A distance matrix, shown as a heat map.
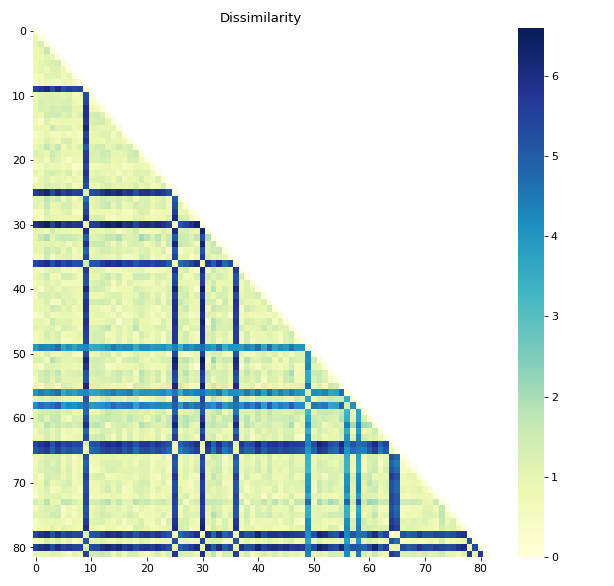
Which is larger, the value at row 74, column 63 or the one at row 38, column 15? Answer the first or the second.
the second
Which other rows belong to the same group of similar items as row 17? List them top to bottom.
0, 1, 2, 3, 4, 5, 6, 7, 8, 10, 11, 12, 13, 14, 15, 16, 18, 19, 20, 21, 22, 23, 24, 26, 27, 28, 29, 31, 32, 33, 34, 35, 37, 38, 39, 40, 41, 42, 43, 44, 45, 46, 47, 48, 50, 51, 52, 53, 54, 55, 57, 59, 60, 61, 62, 63, 66, 67, 68, 69, 70, 71, 72, 73, 74, 75, 76, 77, 79, 81
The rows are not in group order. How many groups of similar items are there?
3
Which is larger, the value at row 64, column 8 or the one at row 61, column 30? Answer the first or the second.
the second
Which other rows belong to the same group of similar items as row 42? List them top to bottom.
0, 1, 2, 3, 4, 5, 6, 7, 8, 10, 11, 12, 13, 14, 15, 16, 17, 18, 19, 20, 21, 22, 23, 24, 26, 27, 28, 29, 31, 32, 33, 34, 35, 37, 38, 39, 40, 41, 43, 44, 45, 46, 47, 48, 50, 51, 52, 53, 54, 55, 57, 59, 60, 61, 62, 63, 66, 67, 68, 69, 70, 71, 72, 73, 74, 75, 76, 77, 79, 81
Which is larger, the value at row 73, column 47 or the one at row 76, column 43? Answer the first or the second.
the first
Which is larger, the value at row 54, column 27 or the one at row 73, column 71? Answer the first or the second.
the first
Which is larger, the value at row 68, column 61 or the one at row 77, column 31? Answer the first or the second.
the first
